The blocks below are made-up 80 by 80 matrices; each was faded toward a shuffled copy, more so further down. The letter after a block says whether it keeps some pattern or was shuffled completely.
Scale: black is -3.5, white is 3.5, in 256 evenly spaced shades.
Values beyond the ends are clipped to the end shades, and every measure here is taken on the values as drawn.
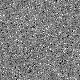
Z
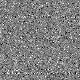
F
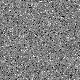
Z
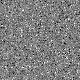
Z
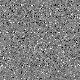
F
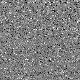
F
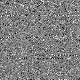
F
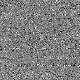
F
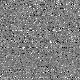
F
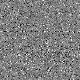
F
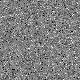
Z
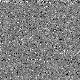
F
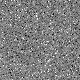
Z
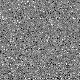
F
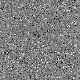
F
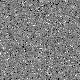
Z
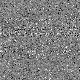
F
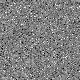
Z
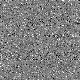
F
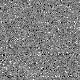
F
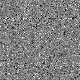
F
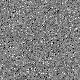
Z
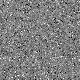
Z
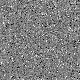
Z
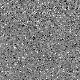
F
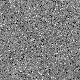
Z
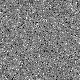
Z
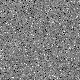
Z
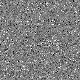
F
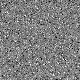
Z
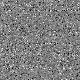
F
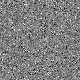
Z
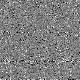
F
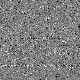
F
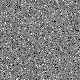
Z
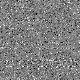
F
